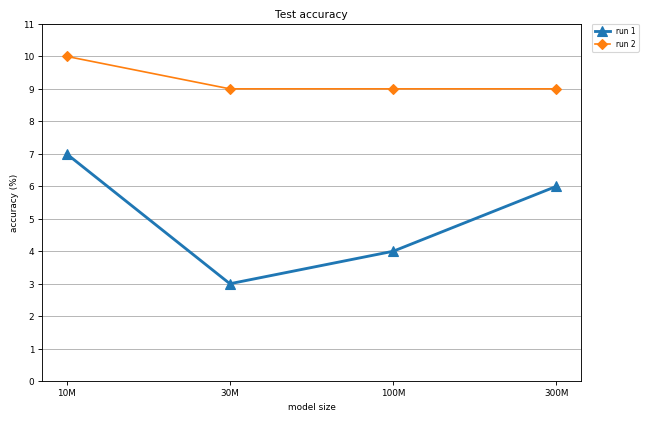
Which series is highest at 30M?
run 2
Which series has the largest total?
run 2
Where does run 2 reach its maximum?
10M
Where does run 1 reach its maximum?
10M
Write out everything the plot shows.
Title: Test accuracy
x-axis: model size, ticks 10M 30M 100M 300M
y-axis: accuracy (%), ticks 0 1 2 3 4 5 6 7 8 9 10 11
Legend: run 1, run 2
Values:
run 1: 7 3 4 6
run 2: 10 9 9 9
